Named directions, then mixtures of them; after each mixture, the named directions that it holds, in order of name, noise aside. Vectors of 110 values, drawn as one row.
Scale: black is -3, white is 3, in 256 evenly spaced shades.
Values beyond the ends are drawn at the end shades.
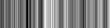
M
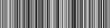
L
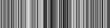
L, M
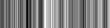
M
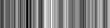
M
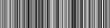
L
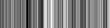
L, M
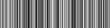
L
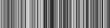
L, M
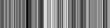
L, M
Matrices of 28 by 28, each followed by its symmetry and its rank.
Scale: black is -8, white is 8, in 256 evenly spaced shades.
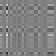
neither, rank one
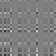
neither, rank one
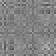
symmetric, rank three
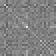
symmetric, rank five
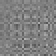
antisymmetric, rank two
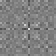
symmetric, rank three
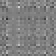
antisymmetric, rank two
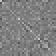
symmetric, rank five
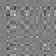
symmetric, rank three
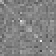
symmetric, rank five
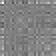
symmetric, rank three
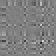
antisymmetric, rank two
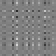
neither, rank one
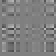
neither, rank one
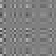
neither, rank one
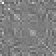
symmetric, rank five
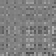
antisymmetric, rank two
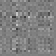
antisymmetric, rank two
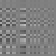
neither, rank one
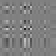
neither, rank one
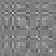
symmetric, rank three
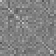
symmetric, rank five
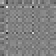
symmetric, rank three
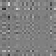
antisymmetric, rank two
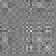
symmetric, rank three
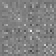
symmetric, rank five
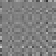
antisymmetric, rank two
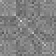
symmetric, rank five
